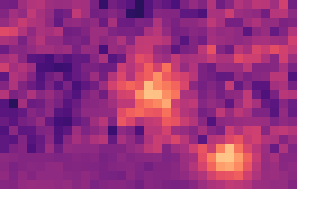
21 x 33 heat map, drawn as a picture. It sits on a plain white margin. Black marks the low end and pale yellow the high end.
Stripes: none. Calmest part: bottom left. Odd rows or columns: none. Seam: horizontal, 80% of the way down, the bottom part calmer. Grain: blotchy. Histogram: skewed, a long tail of high values. Bumps: two.
